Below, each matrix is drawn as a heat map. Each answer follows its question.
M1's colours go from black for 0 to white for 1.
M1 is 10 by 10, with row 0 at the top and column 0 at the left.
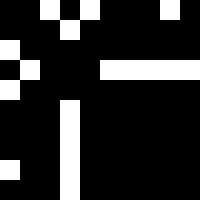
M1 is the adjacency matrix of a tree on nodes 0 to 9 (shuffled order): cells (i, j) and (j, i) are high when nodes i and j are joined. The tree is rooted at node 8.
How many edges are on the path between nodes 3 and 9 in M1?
1
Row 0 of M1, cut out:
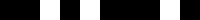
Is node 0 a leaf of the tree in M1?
no
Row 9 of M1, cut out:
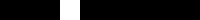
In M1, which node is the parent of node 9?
3
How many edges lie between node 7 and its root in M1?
2
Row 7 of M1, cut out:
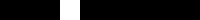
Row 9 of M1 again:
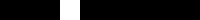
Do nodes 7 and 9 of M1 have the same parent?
yes
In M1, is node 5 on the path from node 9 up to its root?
no
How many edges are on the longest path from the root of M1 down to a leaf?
2
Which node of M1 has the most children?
3
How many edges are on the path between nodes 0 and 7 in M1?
3
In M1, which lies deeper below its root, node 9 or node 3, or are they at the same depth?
node 9
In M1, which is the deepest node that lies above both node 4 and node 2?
0
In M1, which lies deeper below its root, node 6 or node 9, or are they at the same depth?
the same depth
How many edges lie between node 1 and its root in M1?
2
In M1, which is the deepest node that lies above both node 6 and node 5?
3
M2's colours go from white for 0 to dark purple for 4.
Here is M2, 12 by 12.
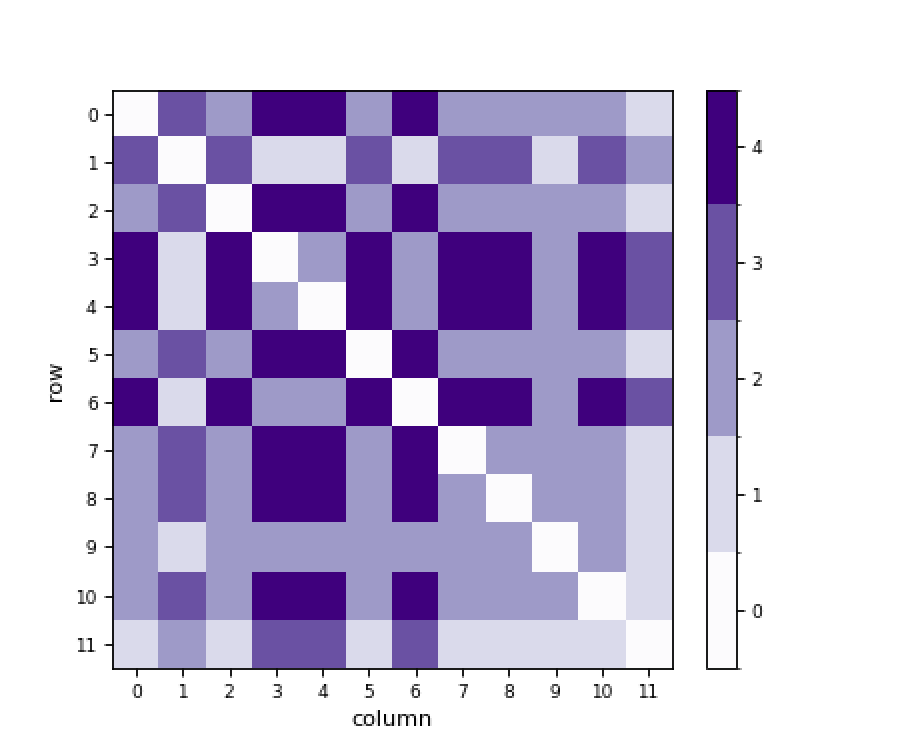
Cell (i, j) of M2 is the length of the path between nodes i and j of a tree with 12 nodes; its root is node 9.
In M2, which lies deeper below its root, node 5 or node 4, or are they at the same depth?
the same depth
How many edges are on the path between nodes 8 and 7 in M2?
2
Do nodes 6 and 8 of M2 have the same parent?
no
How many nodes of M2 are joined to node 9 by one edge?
2
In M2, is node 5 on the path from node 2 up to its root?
no
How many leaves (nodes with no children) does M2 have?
9
